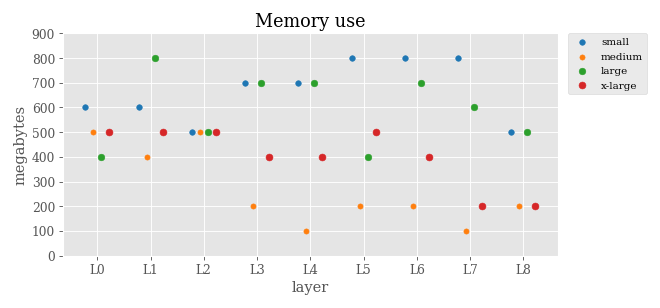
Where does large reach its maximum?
L1
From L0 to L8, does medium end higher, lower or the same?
lower
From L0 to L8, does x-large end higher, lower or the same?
lower
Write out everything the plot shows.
Title: Memory use
x-axis: layer, ticks L0 L1 L2 L3 L4 L5 L6 L7 L8
y-axis: megabytes, ticks 0 100 200 300 400 500 600 700 800 900
Legend: small, medium, large, x-large
Values:
small: 600 600 500 700 700 800 800 800 500
medium: 500 400 500 200 100 200 200 100 200
large: 400 800 500 700 700 400 700 600 500
x-large: 500 500 500 400 400 500 400 200 200
